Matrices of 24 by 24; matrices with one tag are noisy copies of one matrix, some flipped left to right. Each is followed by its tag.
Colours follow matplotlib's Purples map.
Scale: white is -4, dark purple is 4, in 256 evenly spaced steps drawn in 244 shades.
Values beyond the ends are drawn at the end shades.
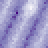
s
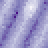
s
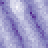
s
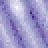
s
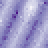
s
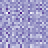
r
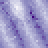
s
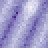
s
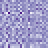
r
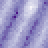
s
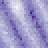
s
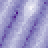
s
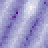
s
